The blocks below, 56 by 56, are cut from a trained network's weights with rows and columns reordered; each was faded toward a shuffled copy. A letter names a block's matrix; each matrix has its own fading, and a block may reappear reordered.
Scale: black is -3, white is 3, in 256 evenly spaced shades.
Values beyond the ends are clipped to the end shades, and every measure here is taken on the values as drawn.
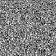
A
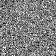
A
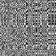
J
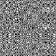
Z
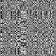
J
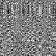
J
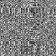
J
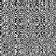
J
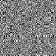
Z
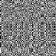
J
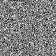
A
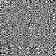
Z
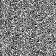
A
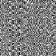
J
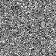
A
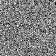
A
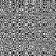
J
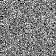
A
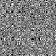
Z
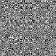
Z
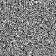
A
